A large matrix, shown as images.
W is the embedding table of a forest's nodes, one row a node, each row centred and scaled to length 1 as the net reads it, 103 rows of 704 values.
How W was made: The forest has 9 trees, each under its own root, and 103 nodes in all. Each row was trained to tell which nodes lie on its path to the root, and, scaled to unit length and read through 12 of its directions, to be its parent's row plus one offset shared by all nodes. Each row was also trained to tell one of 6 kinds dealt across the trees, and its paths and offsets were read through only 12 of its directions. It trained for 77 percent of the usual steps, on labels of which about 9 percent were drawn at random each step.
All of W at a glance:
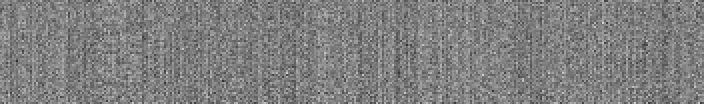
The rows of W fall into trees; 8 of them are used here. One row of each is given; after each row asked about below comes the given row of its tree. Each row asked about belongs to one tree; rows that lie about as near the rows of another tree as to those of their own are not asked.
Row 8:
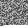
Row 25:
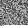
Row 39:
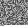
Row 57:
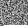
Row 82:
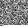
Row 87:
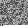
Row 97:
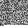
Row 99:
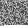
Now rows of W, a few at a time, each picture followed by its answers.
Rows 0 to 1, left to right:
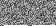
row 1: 57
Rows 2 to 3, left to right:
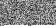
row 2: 99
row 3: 39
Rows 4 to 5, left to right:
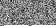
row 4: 82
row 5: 25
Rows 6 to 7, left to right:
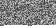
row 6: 99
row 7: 8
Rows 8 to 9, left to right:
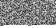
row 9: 99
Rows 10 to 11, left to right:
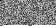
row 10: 99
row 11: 25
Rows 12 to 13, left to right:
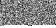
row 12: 82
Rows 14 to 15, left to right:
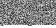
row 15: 82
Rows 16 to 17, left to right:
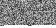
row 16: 99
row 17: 82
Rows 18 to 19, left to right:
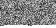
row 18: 99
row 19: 8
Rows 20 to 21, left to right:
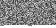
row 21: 8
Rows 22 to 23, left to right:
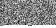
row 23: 99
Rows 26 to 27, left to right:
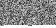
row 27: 99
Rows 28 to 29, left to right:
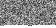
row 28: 25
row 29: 57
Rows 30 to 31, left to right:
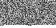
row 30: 97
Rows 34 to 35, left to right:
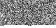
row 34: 82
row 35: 39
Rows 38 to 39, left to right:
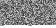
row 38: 39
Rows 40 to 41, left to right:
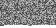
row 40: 99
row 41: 87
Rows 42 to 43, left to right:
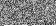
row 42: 57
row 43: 39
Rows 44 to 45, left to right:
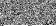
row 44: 82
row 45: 82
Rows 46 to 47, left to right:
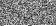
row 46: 25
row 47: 99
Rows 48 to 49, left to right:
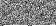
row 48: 39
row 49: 57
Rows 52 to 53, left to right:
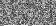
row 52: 82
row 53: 82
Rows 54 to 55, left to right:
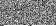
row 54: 99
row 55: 97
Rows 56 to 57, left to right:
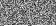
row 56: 39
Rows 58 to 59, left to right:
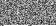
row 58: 97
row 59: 87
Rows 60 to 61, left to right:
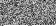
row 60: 87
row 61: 39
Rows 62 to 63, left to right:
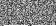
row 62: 97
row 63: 57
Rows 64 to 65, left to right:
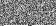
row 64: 39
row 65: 82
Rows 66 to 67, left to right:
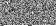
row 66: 82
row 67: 99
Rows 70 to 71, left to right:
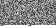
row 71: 82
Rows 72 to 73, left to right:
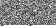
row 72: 39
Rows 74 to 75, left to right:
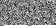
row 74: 97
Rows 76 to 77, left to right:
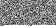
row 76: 39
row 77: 97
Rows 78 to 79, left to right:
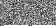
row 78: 8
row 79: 25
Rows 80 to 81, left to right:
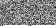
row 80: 39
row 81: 39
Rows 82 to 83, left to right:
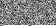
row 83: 25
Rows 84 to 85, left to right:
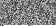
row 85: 25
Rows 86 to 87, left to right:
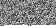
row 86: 57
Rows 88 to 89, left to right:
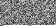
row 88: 99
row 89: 39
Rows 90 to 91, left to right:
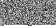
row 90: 97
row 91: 99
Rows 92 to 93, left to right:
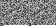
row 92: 8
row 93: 8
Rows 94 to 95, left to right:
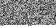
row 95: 82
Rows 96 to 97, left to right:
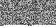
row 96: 87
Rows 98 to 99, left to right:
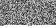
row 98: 39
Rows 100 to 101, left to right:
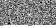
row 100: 97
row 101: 82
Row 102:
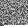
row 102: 8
